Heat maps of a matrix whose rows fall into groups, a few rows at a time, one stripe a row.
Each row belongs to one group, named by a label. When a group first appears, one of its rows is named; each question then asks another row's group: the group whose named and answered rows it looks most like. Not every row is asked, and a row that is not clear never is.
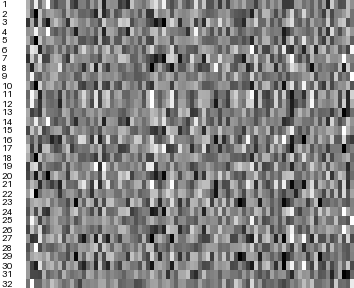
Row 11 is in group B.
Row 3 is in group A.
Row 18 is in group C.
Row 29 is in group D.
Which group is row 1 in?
D
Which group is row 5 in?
C
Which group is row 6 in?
B
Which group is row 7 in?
A
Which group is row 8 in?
C
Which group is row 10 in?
C
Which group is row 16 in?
B
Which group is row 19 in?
B
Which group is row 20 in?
A
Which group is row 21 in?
B
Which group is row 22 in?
B
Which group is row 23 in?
D
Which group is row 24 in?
A
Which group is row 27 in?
C
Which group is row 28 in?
B
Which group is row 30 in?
C
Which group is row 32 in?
B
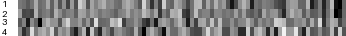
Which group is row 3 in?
A
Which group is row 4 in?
C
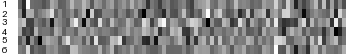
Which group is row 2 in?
C
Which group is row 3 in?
B
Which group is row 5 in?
A
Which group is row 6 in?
B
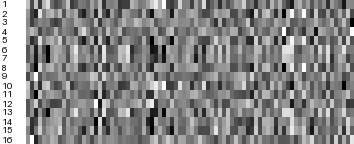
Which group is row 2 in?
C
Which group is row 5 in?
C
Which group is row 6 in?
A
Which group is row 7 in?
A
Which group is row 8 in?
C
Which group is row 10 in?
D
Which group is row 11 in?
C
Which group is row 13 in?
A
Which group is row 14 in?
C
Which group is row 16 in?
B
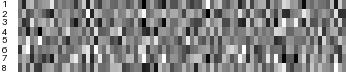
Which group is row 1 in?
C
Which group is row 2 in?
B
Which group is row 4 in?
A
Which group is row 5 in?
D
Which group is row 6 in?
B
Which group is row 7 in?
B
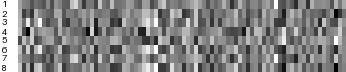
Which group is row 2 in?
D
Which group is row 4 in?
C
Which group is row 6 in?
D
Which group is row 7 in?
B
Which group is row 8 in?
D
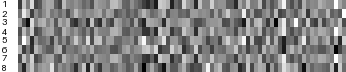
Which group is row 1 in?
A
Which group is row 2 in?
B
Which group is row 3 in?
C
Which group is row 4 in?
A
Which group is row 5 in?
B
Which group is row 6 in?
D
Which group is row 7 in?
A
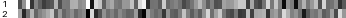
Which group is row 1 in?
B
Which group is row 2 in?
C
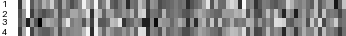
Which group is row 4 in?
B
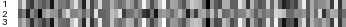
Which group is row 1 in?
B
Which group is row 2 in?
A
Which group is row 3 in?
B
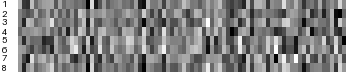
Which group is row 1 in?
C
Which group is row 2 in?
D
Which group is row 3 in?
C
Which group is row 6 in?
B
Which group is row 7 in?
C
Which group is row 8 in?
C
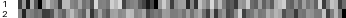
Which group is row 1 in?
A
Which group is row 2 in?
B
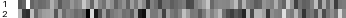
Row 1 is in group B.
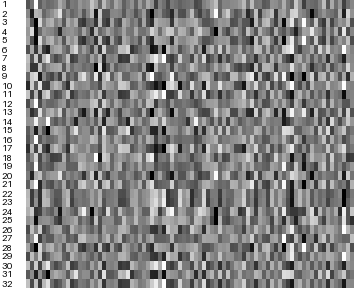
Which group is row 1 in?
B
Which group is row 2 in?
C
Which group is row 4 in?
B
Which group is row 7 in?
D
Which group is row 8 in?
C
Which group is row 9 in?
B
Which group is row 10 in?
A
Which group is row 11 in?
D
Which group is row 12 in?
B
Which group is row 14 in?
D
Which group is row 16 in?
B
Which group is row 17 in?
A
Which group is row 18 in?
B
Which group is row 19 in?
B
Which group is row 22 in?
D
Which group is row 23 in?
D
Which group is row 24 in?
B
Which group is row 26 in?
A
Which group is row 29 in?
A
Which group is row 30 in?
D
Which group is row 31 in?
A
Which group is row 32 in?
D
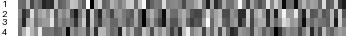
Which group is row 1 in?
B
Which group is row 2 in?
C
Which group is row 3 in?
C
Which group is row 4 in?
D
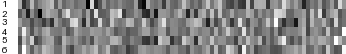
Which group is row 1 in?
C
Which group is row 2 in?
A
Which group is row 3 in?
B
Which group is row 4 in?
B
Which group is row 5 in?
A
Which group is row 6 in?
B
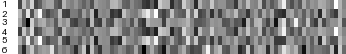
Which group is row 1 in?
A
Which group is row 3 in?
C
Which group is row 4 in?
A
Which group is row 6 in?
C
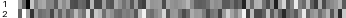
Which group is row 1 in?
C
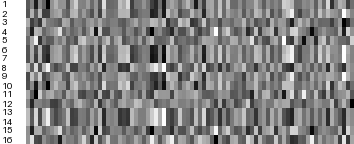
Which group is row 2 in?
A
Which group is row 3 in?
D
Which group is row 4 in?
C
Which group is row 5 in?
B
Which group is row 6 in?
A
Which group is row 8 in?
D
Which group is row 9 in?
A
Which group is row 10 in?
A
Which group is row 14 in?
D
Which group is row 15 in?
C
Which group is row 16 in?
B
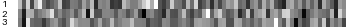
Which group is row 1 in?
D
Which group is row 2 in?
C
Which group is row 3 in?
B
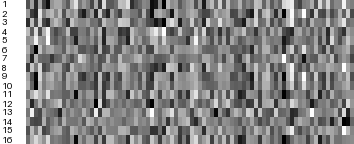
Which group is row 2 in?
C
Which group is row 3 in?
A
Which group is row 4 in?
D
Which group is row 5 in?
D
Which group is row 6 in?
C
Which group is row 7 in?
B
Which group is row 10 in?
C
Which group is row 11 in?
D
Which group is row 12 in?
C
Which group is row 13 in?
B
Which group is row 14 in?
D
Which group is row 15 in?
A
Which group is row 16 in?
D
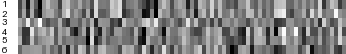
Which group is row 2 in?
A
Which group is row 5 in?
C
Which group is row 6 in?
D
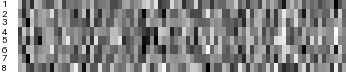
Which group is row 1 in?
D
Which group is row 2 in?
C
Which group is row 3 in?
C
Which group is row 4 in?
A
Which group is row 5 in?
A
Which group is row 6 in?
C
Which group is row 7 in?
C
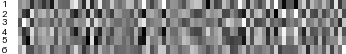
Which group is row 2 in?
C
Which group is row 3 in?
B
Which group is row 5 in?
C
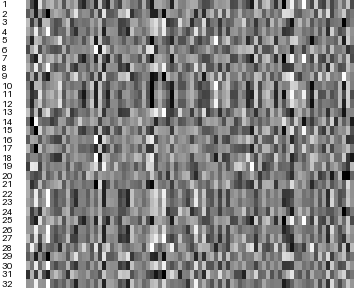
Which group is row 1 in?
C
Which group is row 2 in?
A
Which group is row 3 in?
D
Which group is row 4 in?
D
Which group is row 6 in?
B
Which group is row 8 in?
D
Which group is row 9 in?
A
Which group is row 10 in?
C
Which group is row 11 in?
C
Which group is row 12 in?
C
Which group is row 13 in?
D
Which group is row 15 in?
C
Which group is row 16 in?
B
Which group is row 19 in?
B
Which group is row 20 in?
D
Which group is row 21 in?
C
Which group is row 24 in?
D
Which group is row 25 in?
C
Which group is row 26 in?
D
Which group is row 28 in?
B
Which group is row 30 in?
D
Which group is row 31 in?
A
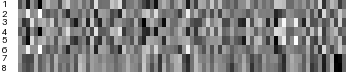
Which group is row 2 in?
D
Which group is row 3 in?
C
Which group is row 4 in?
A
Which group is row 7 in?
D
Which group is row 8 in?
D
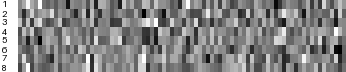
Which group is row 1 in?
D
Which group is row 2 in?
C
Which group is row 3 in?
D
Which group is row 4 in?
A
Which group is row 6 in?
D
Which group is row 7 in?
B
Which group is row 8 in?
B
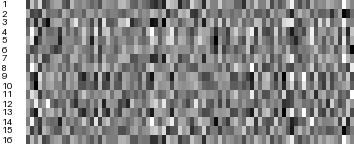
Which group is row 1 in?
A
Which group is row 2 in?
D
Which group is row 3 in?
A
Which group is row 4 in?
B
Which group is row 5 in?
B
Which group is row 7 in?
A
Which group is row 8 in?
B
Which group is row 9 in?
C
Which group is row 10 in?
C
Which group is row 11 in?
B
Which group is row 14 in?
B
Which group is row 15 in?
D
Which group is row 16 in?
A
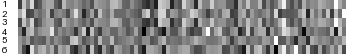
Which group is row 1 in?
A
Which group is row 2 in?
B
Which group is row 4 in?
C
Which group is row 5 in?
B
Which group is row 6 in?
C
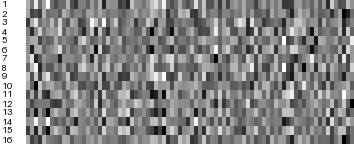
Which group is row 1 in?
D
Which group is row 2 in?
D
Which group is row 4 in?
C
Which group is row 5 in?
B
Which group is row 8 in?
B
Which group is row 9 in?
D
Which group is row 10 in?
C
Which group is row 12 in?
B
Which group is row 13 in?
A
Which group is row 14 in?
D
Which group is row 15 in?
A
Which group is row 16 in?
D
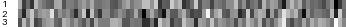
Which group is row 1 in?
D
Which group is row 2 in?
C
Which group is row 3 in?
A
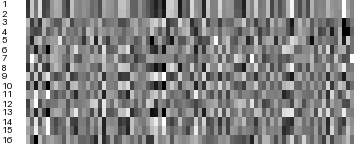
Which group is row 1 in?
A
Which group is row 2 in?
A
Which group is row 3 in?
D
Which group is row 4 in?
D
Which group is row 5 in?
C
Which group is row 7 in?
B
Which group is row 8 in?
A
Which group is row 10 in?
A
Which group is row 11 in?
D
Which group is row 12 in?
B
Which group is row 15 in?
D
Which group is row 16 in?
C
